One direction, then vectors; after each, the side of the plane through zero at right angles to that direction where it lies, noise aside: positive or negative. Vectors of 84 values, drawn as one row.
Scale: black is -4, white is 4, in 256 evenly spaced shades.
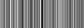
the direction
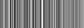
negative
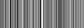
negative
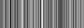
negative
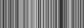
negative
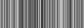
positive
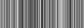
positive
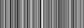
negative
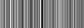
positive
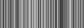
negative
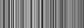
positive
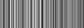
positive
